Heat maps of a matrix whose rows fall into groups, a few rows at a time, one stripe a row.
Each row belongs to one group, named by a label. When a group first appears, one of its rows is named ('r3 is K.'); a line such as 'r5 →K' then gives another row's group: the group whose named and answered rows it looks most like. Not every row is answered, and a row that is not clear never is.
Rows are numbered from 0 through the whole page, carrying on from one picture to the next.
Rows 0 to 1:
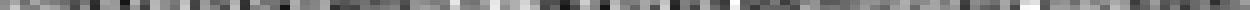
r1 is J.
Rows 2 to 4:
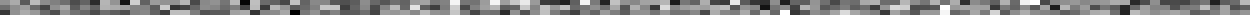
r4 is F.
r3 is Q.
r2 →J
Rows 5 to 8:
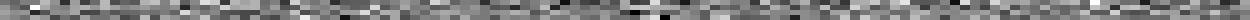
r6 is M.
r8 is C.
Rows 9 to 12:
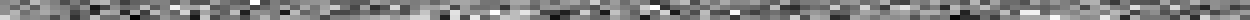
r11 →J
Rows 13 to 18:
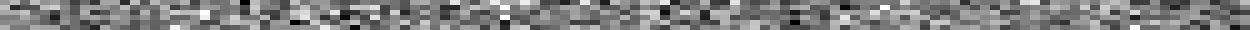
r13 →J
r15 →C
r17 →F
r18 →C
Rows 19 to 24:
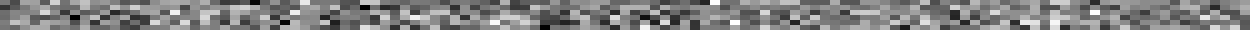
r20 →M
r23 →J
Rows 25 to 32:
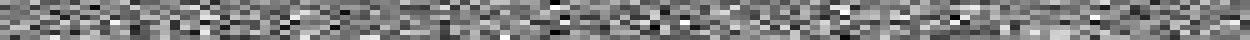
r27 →C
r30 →J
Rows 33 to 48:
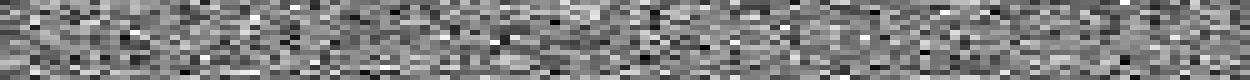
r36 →C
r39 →M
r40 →C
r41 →J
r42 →F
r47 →M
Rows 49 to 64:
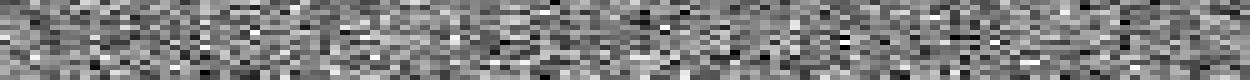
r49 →M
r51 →Q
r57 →F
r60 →M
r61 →J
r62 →C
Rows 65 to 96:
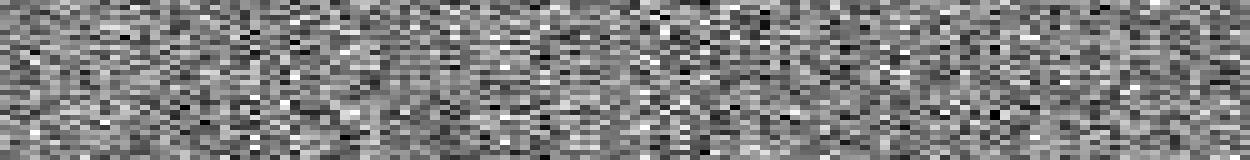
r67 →Q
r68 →C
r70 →Q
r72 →J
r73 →F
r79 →Q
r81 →Q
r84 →C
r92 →C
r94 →C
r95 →F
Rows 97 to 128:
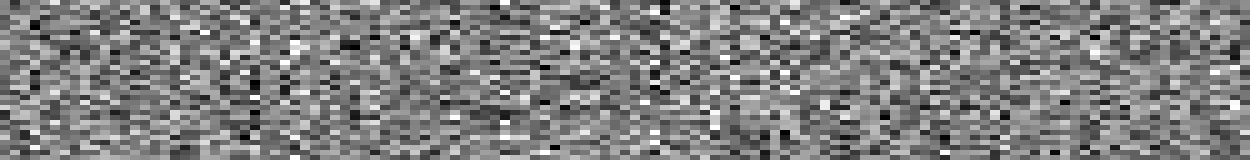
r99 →C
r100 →F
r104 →Q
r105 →C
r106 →C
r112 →J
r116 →C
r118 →M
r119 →F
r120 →F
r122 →F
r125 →C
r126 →M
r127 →Q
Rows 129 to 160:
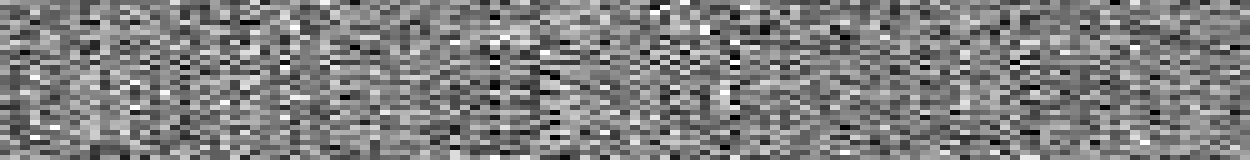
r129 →C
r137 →J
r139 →Q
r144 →M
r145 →M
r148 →C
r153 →M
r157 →Q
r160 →J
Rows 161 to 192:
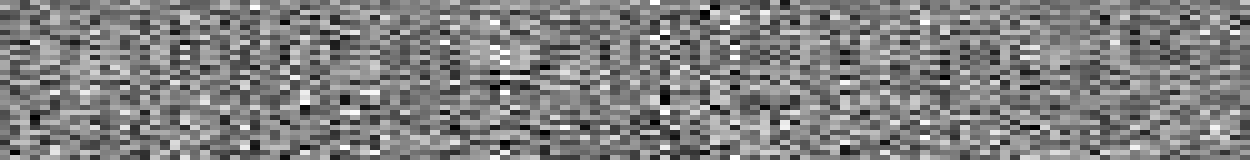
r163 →F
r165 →J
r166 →Q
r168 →C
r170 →J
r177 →F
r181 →C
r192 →J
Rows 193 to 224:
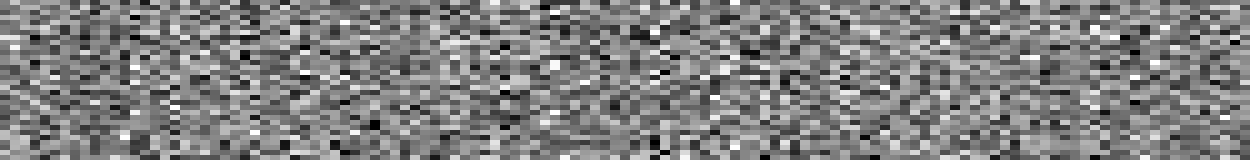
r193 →J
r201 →Q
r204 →J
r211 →F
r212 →F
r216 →F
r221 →J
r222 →J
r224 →Q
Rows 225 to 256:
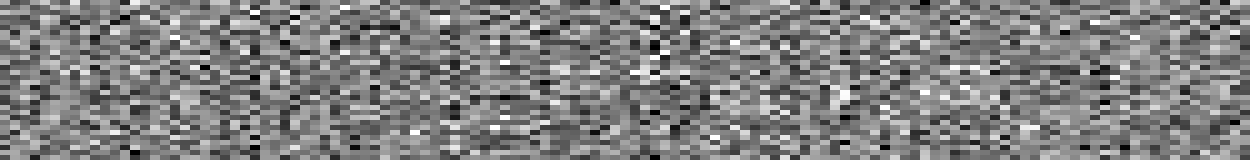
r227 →C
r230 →M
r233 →J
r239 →Q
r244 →F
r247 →J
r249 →Q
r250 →J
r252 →F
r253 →M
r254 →F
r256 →J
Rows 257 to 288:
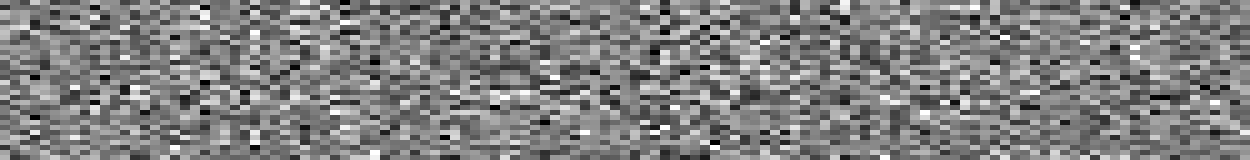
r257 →C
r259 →C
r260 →M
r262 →C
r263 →C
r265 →F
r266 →C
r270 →F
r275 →J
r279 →Q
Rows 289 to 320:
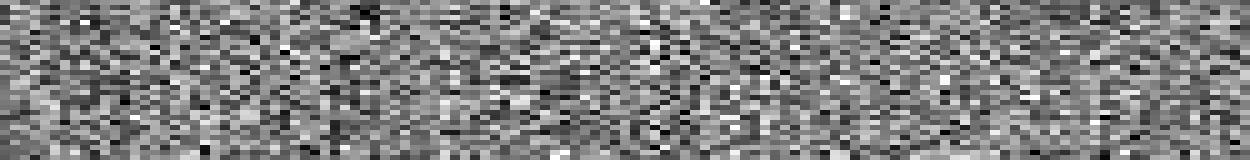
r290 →F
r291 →M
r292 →F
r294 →C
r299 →Q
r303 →J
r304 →F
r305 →F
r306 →J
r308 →J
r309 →C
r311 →Q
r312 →M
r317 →Q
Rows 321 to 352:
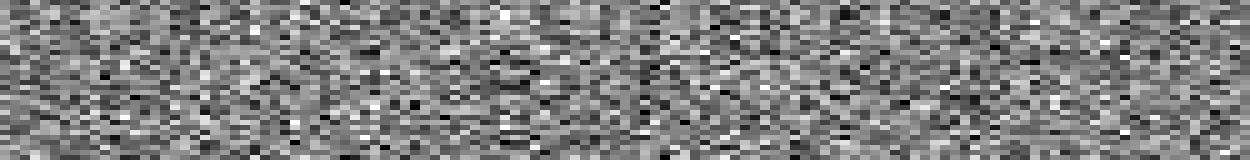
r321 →C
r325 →M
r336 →M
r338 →F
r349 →F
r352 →C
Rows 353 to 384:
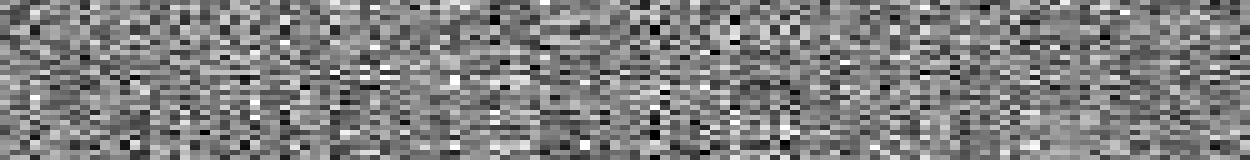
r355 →M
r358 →J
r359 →J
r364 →Q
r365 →F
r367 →M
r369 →J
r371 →C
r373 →C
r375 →J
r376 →C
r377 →J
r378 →F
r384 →J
